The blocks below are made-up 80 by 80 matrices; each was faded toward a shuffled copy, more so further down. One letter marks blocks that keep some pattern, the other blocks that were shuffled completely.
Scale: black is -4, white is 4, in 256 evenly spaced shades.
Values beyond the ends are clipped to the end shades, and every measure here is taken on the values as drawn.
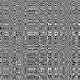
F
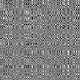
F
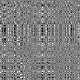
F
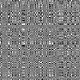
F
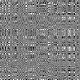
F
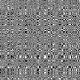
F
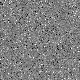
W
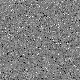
W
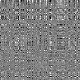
F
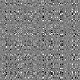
F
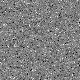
W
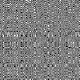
F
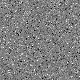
W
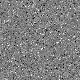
W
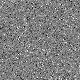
W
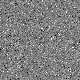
W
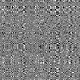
F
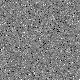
W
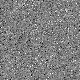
W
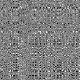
F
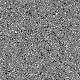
W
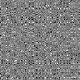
F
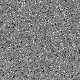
W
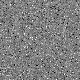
W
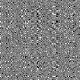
F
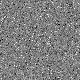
W
